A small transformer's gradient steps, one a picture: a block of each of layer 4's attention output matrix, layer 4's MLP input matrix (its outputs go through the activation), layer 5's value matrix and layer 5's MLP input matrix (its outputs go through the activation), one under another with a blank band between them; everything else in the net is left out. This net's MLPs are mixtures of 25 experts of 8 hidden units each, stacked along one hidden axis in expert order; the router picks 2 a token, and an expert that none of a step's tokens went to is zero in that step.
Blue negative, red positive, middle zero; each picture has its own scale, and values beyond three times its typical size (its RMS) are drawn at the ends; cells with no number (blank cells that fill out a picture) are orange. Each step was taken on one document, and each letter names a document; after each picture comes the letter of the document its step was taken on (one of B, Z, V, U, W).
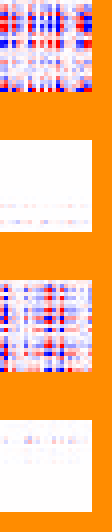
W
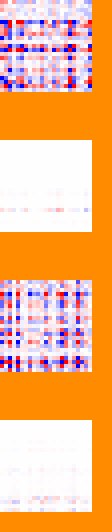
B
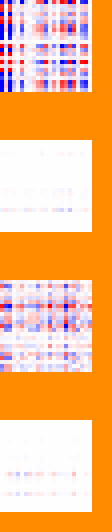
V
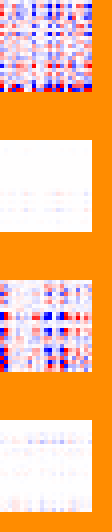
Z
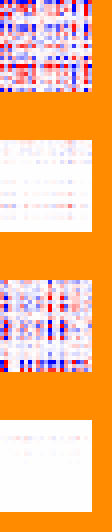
V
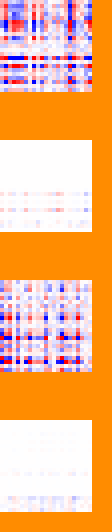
B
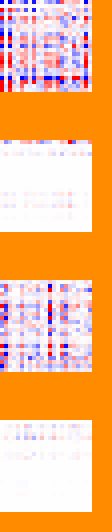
V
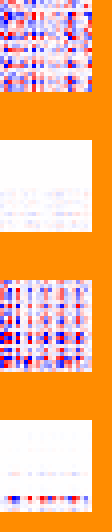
B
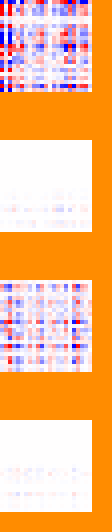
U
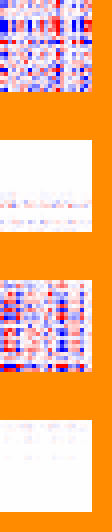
W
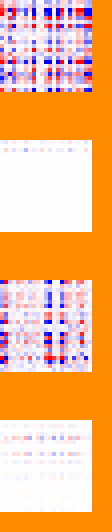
Z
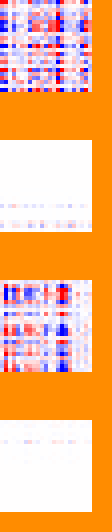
W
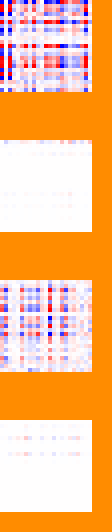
V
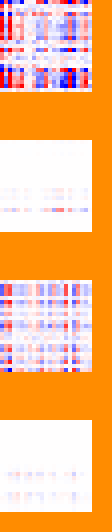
U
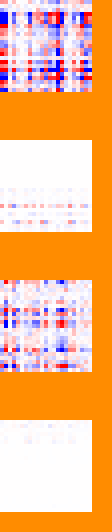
W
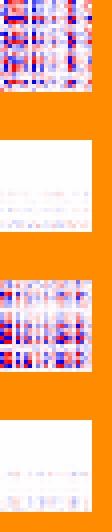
B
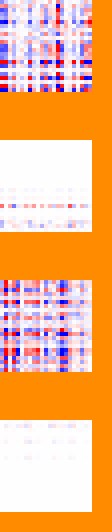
W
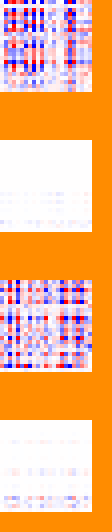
B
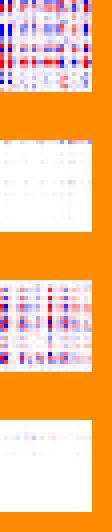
V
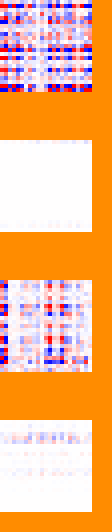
Z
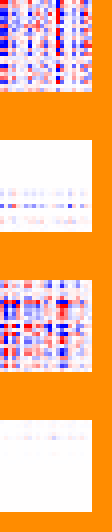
W
